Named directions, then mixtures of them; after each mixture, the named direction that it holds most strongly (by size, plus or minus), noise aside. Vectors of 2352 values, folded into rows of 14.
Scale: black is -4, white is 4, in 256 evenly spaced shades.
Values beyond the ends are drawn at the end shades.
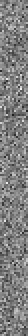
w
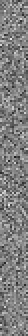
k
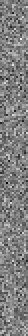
w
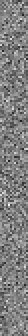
k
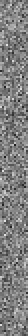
w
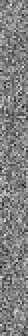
w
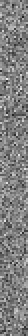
w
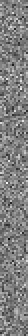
w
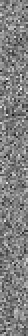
w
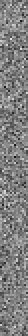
k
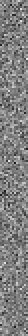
k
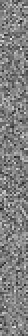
k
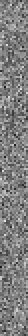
w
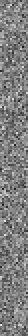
w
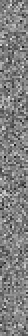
k
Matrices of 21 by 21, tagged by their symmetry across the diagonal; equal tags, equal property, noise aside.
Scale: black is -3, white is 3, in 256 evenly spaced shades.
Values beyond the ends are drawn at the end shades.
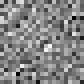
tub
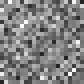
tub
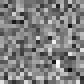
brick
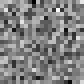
brick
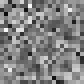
tub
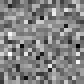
brick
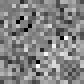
tub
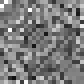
tub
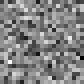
brick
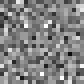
brick
